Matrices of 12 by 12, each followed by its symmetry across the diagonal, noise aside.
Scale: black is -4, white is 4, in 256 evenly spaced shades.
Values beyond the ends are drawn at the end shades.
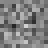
neither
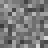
symmetric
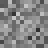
symmetric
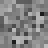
symmetric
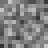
symmetric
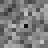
symmetric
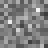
neither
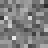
neither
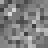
symmetric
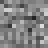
neither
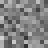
neither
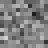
neither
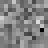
neither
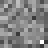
symmetric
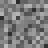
symmetric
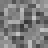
symmetric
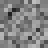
symmetric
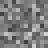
symmetric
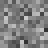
neither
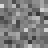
neither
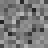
symmetric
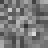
symmetric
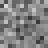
symmetric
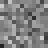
neither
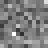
neither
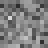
neither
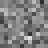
neither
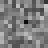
neither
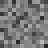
symmetric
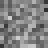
neither
